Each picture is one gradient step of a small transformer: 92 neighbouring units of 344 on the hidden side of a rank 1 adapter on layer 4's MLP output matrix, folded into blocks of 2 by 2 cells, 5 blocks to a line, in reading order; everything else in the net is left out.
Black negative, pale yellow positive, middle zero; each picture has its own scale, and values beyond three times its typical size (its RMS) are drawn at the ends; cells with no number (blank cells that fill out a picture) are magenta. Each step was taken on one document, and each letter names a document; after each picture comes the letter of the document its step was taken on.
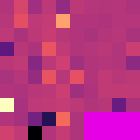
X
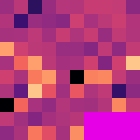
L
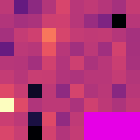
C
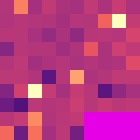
L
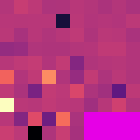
X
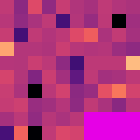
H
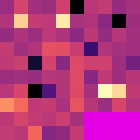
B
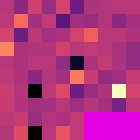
H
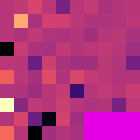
X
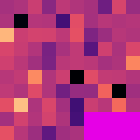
B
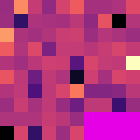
H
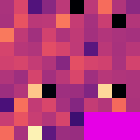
B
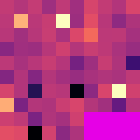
H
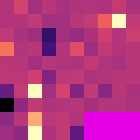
C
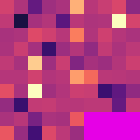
B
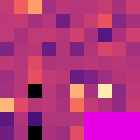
C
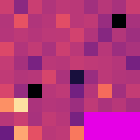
L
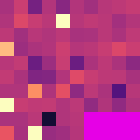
X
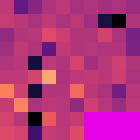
C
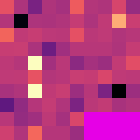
B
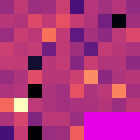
B
